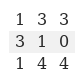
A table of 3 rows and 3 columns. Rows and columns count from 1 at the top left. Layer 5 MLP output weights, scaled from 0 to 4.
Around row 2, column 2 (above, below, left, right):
3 4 3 0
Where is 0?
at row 2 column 3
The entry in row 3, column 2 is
4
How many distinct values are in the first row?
2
